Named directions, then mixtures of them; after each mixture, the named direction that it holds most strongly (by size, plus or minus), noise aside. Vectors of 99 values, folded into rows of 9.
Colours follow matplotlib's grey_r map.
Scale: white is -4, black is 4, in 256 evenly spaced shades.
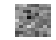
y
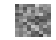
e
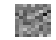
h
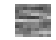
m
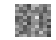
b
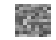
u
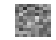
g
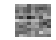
m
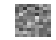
g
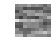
m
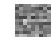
u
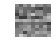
m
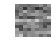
m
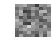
y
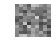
b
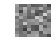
h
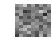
h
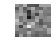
y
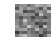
u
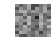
b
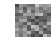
e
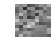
g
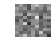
b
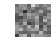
b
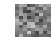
y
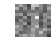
b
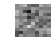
y
